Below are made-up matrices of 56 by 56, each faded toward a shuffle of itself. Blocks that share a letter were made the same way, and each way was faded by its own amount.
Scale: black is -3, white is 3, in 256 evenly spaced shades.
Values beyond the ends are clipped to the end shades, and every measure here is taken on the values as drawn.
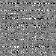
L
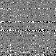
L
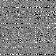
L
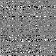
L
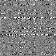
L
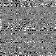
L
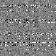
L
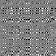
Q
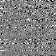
L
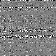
L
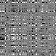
Q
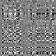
Q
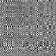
Q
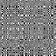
Q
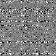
L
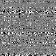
L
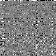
L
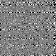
L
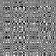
Q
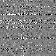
L
